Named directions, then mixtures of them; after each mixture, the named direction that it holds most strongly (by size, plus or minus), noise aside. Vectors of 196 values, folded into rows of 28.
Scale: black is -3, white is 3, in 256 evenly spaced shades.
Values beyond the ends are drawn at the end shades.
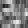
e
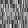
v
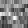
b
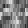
e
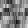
e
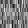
v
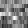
b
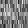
v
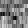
b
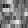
e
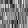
v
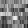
b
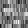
e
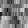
b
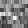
b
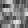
e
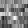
b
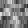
b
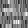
e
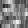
e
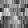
b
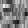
e
